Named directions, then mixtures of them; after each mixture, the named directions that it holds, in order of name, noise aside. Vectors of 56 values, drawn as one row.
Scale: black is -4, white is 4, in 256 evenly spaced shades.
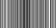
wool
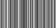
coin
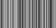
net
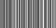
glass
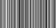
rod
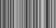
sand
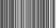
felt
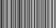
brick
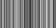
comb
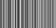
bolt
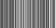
felt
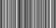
brick, comb, rod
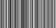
bolt, coin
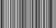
coin, net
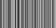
bolt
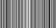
wool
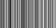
bolt, coin, glass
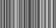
comb, glass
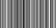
comb, wool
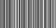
glass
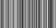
net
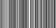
coin, rod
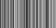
felt, sand, wool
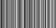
brick, comb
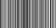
bolt, wool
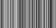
net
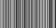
felt, rod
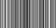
glass, wool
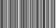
coin, felt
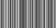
coin, net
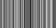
comb
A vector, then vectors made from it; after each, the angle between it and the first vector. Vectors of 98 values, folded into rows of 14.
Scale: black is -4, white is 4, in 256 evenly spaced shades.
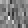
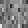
partly opposed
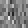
nearly parallel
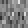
partly opposed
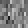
nearly opposite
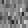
partly opposed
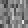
partly opposed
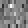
orthogonal
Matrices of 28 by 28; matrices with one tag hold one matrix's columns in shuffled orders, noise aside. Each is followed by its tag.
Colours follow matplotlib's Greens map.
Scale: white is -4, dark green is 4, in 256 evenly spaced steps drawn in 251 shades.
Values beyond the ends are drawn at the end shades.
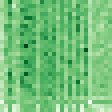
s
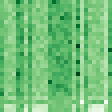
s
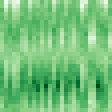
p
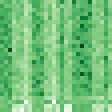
s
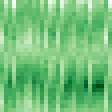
p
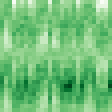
p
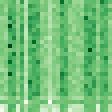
s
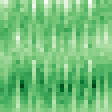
p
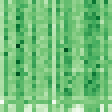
s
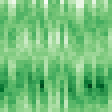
p
